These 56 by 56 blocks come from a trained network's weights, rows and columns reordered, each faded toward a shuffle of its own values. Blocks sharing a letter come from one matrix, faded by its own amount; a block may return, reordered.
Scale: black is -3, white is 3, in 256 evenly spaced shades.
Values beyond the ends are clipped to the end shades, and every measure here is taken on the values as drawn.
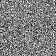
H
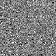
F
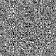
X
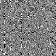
X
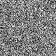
H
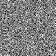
F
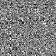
X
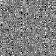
X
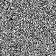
H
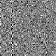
X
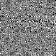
F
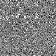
F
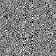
X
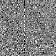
X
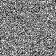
H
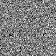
F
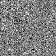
H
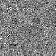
F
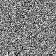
H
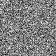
H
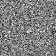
F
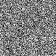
H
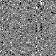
X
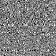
F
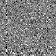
X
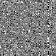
X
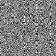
X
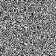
F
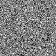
F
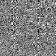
X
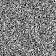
H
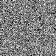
H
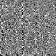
X
